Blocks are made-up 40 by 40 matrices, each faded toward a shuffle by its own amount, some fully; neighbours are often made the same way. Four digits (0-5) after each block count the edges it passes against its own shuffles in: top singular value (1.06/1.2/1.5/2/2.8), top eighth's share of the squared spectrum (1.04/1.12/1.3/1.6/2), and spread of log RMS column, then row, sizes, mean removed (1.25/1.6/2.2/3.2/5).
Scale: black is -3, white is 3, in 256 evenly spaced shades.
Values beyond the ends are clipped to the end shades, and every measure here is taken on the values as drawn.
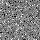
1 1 0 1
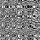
4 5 2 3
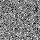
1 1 0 0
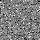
0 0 0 0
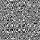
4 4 2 2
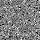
0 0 0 0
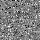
1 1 0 0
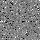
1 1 0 0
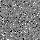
0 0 0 0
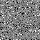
0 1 0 1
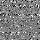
1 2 0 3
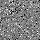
0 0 0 0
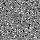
1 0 0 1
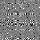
4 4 2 3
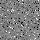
2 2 0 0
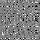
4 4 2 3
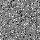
2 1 0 0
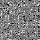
3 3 1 1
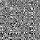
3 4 2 2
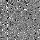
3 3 1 0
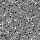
0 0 0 0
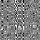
4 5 3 2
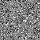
1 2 0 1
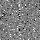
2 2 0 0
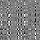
4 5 3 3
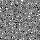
1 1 0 0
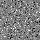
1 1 0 0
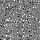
3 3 0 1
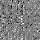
3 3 1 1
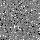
0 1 0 0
